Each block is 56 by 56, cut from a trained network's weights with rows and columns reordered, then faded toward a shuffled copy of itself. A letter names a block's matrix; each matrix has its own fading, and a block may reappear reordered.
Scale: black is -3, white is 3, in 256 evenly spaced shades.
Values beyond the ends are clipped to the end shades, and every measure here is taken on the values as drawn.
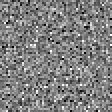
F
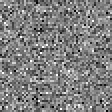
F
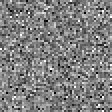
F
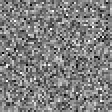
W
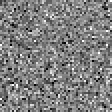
F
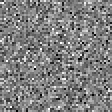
F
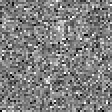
F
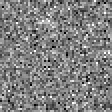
F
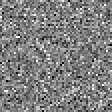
F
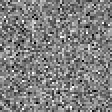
W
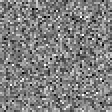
W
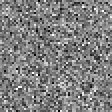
W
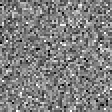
W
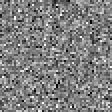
W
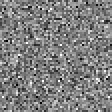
W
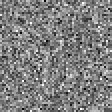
W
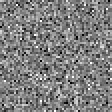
F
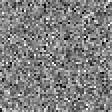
F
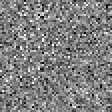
F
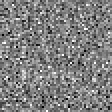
F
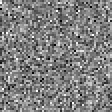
W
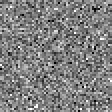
W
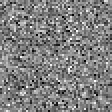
F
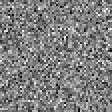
W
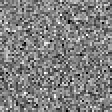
W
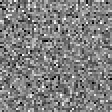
F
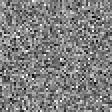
W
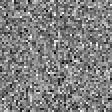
W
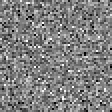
F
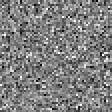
F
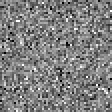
W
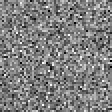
W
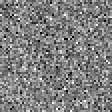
W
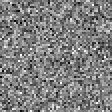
W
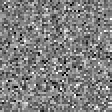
F
